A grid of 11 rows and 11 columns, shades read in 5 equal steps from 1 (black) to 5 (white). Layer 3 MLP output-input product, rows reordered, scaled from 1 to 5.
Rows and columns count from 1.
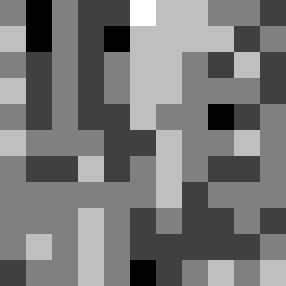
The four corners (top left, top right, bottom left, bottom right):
3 2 2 4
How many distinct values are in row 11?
4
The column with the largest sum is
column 7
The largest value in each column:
4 4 3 4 3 5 4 4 4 4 4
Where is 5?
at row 1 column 6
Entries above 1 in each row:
10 9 11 11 10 11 11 11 11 11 10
